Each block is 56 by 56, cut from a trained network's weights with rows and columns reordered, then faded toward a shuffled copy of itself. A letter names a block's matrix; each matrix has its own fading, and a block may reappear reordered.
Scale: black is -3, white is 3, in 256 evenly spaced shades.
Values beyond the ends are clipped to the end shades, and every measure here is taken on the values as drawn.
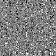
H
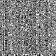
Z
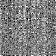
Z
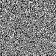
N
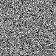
N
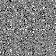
H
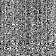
Z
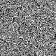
N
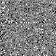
H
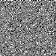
H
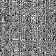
Z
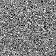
N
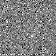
H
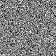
N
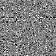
H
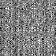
Z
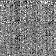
Z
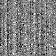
Z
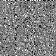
H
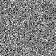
N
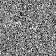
N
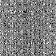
Z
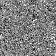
N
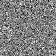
N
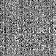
Z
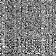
Z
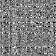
Z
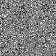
H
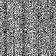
Z
